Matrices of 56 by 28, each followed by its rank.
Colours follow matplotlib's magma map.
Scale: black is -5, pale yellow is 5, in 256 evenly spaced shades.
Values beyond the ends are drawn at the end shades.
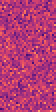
full rank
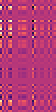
one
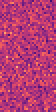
full rank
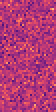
full rank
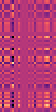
one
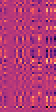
two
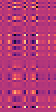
one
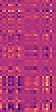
two
